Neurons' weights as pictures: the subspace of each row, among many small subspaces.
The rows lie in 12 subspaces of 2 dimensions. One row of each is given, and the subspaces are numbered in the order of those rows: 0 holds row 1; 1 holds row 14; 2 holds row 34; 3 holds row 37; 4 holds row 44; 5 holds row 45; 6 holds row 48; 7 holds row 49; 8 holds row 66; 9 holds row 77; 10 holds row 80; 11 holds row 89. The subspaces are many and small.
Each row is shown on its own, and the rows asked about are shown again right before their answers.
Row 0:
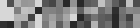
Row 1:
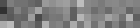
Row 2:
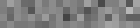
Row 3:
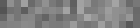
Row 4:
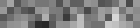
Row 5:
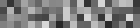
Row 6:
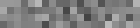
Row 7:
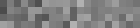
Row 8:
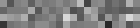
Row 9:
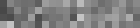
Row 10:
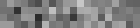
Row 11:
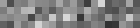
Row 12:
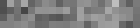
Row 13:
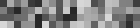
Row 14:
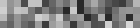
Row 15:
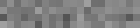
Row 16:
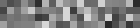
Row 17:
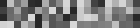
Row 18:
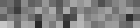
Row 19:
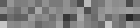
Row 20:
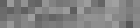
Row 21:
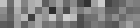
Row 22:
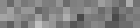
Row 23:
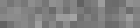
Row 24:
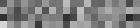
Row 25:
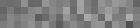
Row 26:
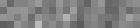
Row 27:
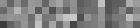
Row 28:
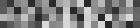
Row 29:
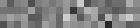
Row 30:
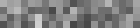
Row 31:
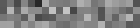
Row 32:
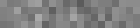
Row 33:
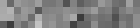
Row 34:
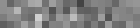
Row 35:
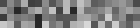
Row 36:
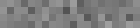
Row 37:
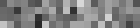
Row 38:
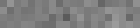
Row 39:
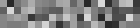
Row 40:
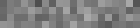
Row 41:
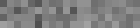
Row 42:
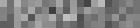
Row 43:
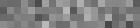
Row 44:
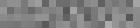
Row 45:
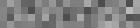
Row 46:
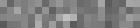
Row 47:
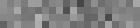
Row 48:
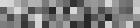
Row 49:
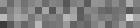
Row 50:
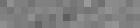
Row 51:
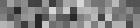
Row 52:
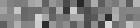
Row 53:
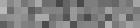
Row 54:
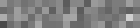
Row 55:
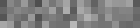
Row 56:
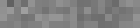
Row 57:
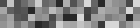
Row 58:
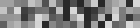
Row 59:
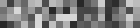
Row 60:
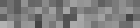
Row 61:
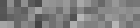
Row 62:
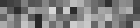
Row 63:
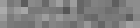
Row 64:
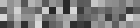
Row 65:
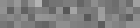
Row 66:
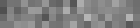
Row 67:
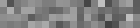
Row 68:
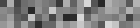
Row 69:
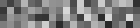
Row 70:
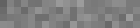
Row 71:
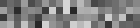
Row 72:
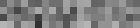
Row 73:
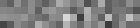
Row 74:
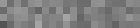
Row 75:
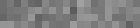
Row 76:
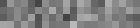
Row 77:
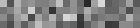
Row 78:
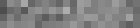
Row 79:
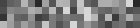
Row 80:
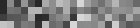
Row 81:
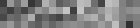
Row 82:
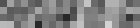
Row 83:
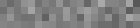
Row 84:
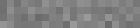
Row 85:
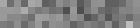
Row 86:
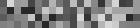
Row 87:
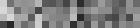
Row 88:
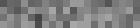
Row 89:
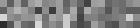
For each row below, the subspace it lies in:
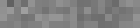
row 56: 8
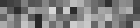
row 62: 6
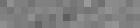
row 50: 4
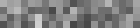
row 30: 6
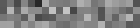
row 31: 9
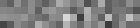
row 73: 6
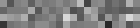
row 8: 7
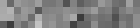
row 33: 0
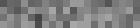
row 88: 6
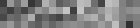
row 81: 1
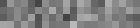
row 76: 5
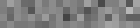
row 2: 5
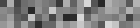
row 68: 9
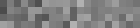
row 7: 10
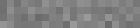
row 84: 10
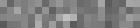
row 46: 2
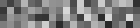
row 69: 1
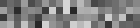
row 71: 7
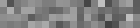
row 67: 1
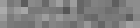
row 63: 8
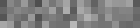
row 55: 5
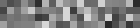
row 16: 4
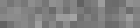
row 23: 2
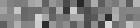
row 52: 3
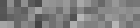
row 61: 10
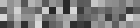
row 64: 7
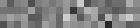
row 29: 7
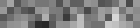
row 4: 0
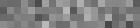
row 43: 4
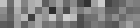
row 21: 9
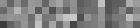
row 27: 2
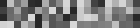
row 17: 5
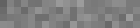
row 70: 10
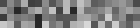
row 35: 11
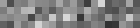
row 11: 4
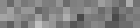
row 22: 0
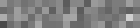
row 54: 7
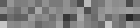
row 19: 7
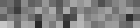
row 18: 6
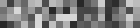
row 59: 2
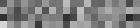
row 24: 7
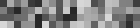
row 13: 3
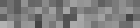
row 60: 6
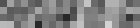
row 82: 3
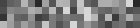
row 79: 5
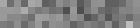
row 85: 1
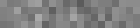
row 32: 2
